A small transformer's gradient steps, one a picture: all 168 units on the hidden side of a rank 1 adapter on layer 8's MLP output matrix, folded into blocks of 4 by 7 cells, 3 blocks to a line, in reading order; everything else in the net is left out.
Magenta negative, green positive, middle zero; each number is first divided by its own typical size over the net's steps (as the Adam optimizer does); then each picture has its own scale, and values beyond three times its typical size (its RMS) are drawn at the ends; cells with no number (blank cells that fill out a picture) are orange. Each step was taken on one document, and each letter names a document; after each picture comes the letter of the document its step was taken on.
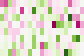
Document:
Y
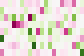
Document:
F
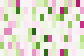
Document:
Y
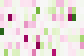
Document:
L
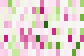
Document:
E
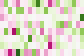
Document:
Y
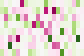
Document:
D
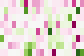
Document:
F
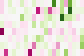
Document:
L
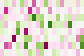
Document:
E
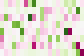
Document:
F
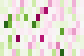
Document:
D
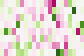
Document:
Y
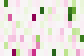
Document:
L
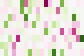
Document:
D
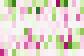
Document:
E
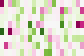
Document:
Y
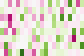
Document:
Y
